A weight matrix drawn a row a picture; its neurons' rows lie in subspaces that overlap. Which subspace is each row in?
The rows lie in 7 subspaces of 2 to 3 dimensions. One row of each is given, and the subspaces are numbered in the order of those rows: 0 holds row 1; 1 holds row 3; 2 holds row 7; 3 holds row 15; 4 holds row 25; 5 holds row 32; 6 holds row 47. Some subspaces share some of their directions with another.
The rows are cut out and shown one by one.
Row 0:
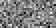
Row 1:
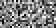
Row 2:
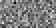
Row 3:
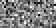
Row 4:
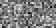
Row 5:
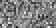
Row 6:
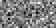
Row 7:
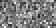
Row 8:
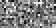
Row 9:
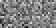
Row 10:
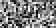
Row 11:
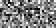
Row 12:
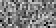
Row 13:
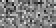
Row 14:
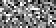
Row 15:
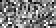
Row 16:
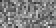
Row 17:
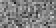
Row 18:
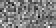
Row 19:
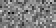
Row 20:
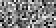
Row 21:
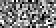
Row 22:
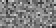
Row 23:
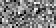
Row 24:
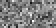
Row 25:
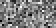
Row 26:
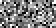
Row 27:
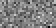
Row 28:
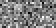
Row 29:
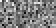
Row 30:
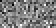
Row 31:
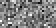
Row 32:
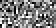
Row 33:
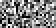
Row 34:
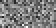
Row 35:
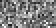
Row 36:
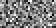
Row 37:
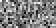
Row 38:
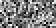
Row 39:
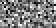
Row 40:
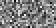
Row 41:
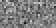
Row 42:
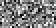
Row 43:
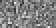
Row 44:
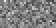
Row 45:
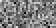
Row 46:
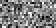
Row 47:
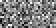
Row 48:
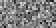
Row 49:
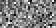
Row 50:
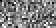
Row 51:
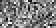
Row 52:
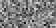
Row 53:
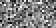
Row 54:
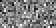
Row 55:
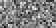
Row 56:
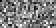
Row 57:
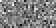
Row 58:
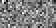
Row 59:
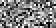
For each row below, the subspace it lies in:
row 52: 5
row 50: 0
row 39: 1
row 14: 2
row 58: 1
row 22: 3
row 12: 0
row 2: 0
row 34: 6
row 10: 6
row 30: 4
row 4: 5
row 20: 0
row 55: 2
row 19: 2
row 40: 0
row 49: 3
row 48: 2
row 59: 3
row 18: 2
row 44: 2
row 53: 4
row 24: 5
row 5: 5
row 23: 0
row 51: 3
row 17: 6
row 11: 2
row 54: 4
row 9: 6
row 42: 0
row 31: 4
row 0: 3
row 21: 0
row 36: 3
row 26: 1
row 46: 5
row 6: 2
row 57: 4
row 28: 5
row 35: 2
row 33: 5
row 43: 5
